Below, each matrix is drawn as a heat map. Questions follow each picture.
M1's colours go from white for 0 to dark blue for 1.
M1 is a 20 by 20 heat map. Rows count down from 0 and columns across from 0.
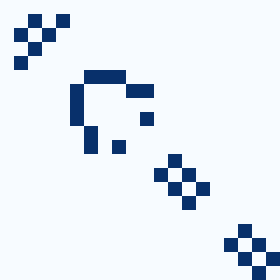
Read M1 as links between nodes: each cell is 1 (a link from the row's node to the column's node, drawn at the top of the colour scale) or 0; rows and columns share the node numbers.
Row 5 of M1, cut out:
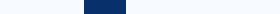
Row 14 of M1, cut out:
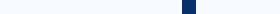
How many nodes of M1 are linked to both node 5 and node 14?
0
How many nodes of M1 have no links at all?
2
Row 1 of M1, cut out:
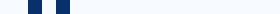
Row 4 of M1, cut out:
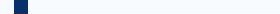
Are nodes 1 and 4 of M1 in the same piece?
yes
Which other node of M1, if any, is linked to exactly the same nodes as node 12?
none
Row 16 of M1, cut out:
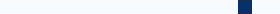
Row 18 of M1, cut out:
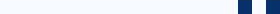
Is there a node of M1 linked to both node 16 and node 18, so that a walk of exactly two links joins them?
yes
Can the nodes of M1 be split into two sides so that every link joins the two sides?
yes
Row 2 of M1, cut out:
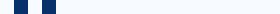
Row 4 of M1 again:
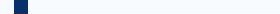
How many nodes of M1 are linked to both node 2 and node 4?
1
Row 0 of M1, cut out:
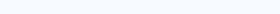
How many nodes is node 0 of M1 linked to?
0
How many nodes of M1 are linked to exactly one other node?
8
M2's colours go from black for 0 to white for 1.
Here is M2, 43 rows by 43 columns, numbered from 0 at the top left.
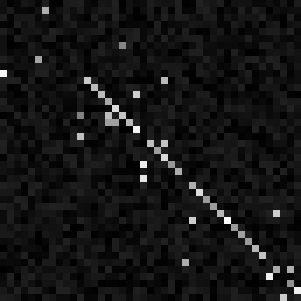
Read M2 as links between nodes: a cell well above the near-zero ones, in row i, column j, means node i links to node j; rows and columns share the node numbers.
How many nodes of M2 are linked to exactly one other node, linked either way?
5
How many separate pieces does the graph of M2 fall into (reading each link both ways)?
9
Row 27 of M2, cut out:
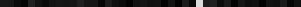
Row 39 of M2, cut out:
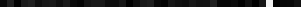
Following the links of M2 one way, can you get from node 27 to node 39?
yes
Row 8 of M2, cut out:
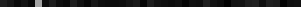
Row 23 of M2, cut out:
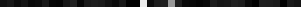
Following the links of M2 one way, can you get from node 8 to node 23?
no
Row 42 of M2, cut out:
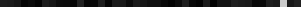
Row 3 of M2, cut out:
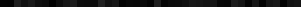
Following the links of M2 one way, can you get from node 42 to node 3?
no
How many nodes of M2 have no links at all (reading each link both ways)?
5
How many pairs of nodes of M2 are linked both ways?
4
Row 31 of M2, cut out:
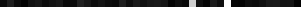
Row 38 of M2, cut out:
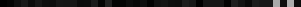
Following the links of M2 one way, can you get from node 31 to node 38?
yes
